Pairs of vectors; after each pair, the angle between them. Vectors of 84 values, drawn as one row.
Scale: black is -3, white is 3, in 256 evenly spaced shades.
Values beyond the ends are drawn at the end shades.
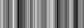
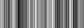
nearly parallel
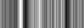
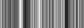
nearly parallel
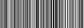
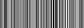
nearly parallel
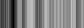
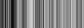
nearly parallel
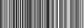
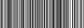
orthogonal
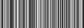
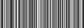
nearly parallel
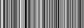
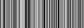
nearly parallel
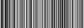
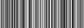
partly aligned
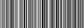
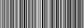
nearly parallel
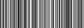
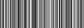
nearly parallel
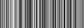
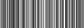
nearly opposite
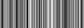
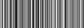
orthogonal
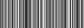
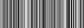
nearly opposite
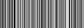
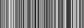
partly opposed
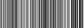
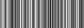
partly aligned
